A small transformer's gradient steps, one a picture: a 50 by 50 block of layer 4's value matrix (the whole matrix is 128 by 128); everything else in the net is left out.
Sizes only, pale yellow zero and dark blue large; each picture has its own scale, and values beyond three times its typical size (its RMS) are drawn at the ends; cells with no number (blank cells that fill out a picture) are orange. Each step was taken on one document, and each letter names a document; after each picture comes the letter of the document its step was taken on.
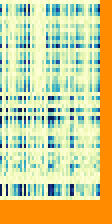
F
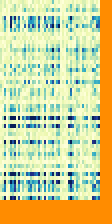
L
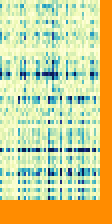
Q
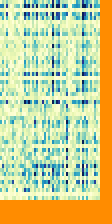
L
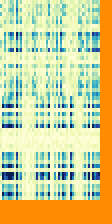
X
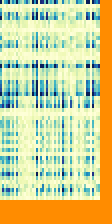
X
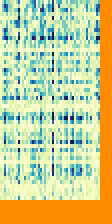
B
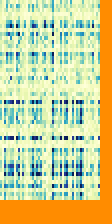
B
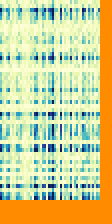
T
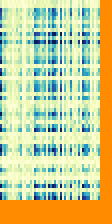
T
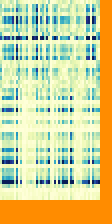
X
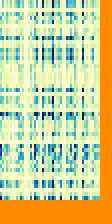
T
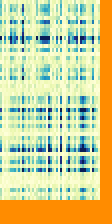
Q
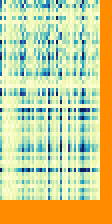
Q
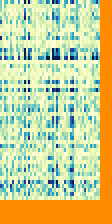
F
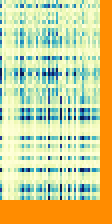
Q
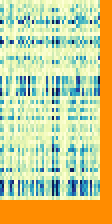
F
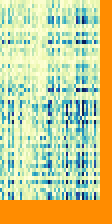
L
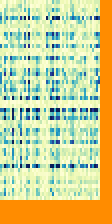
F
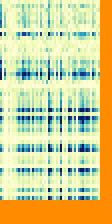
Q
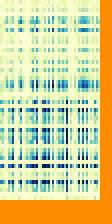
L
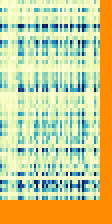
T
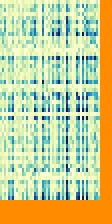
L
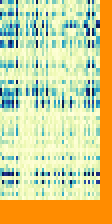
X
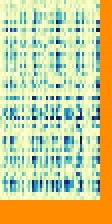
B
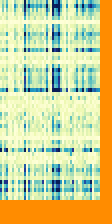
F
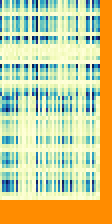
X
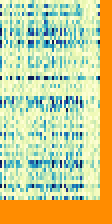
B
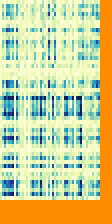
B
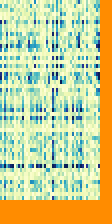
B
